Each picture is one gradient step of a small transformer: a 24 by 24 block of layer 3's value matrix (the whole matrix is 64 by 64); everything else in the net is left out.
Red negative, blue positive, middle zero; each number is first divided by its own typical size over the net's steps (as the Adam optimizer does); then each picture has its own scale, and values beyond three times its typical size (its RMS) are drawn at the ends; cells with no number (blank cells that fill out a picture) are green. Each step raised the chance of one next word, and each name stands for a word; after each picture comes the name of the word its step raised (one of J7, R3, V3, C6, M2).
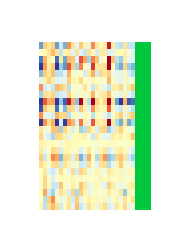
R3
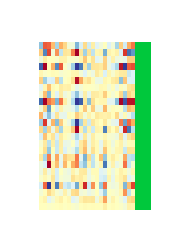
R3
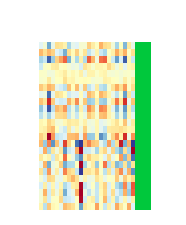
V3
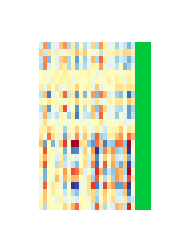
V3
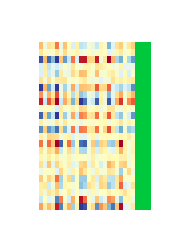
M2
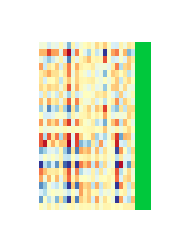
V3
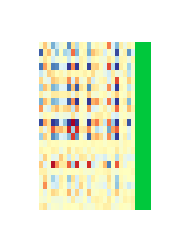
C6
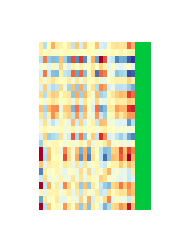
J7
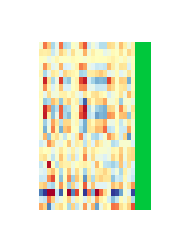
M2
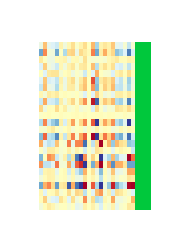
C6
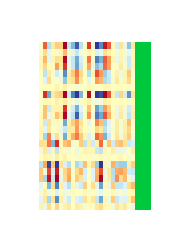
V3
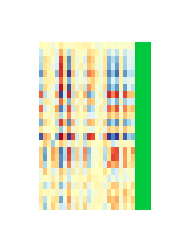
J7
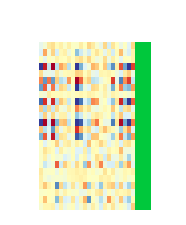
C6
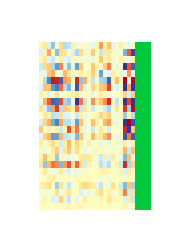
C6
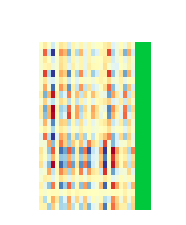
J7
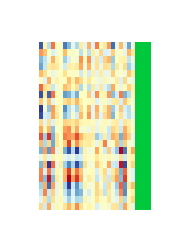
V3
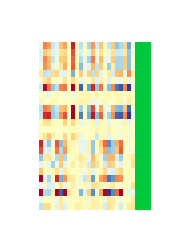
M2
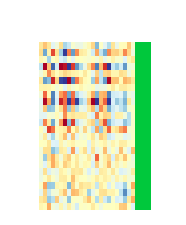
R3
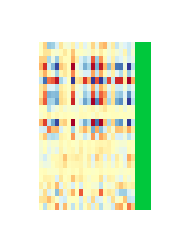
R3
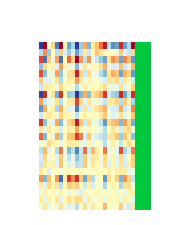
M2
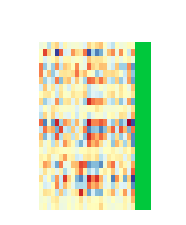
M2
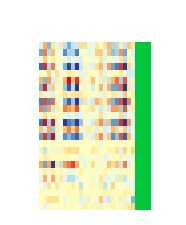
C6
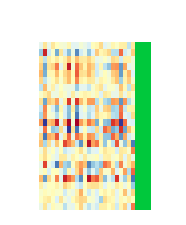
M2
